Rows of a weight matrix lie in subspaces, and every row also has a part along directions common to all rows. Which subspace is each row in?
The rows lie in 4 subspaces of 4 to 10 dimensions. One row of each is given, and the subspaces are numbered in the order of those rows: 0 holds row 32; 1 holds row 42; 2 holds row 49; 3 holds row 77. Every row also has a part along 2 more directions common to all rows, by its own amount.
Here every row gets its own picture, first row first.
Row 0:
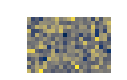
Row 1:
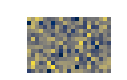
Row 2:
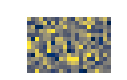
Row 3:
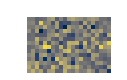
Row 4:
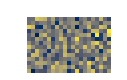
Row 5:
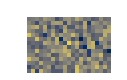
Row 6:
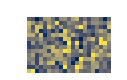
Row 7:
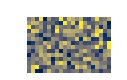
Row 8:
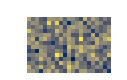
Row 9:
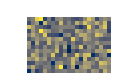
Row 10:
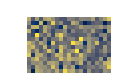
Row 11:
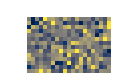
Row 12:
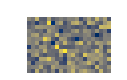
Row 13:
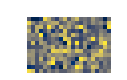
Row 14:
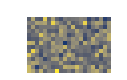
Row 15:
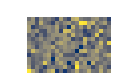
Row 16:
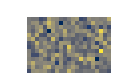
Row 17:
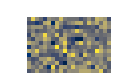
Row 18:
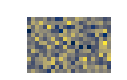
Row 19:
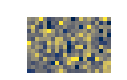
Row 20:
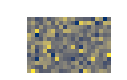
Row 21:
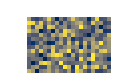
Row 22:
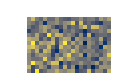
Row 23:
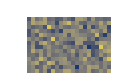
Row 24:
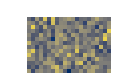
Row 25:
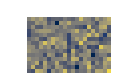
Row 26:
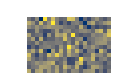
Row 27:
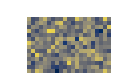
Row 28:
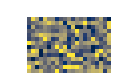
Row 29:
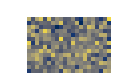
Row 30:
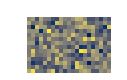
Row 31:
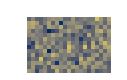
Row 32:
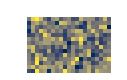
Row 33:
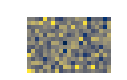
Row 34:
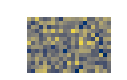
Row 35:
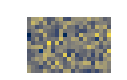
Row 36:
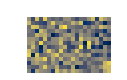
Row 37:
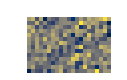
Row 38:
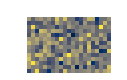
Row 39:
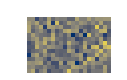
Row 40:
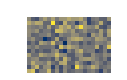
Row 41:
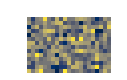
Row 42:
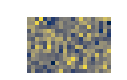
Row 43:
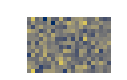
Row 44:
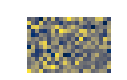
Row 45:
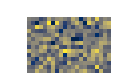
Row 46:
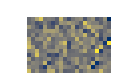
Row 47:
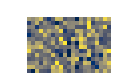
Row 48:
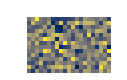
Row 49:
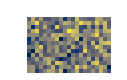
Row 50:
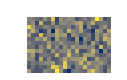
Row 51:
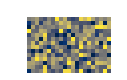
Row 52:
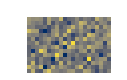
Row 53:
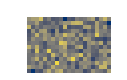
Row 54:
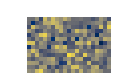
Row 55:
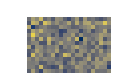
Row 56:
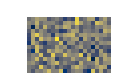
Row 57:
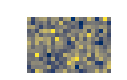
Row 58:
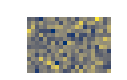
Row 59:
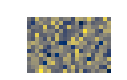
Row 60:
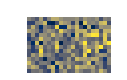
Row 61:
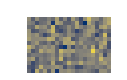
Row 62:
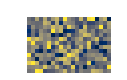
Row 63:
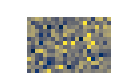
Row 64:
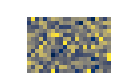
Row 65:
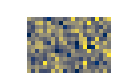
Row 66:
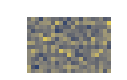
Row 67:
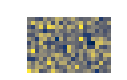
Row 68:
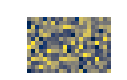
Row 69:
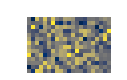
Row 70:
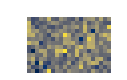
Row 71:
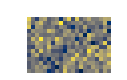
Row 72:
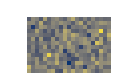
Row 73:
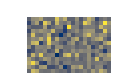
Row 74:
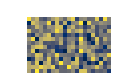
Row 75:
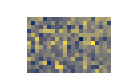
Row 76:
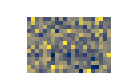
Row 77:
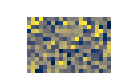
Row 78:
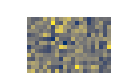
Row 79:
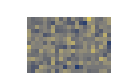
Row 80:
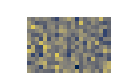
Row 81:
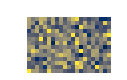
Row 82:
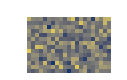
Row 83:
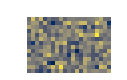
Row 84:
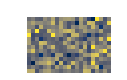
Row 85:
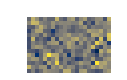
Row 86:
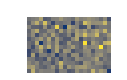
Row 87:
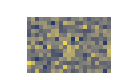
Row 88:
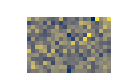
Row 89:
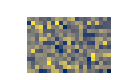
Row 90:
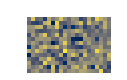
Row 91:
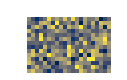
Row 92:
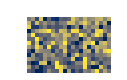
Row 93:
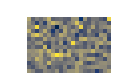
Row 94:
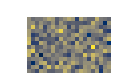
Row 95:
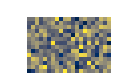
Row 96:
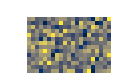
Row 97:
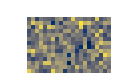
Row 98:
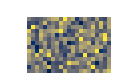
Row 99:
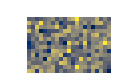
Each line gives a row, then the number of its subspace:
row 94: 2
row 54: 3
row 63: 0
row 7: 3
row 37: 1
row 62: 2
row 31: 1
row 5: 0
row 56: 2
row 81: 1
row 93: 2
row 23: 0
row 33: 3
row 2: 1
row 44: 2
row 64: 2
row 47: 0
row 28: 3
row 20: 2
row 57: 1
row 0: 0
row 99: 2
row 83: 2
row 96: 2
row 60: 2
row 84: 2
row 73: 2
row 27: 1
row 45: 3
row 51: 1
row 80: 2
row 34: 0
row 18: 0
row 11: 0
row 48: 3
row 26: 1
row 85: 1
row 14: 3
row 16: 1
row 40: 3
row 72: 1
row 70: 0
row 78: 3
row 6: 0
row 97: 0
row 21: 2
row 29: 2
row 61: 3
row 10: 2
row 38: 2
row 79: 3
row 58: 1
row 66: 3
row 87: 2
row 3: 2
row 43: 1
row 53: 2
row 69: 1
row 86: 2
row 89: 0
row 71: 1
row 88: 0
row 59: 2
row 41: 1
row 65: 0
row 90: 3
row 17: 3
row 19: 1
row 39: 1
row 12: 3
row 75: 0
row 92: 0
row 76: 2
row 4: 1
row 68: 1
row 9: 2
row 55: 2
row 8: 0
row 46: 1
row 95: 1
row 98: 2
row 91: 2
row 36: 2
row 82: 0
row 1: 0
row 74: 0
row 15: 1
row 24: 1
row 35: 1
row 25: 0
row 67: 0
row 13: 0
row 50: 1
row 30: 1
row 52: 0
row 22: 2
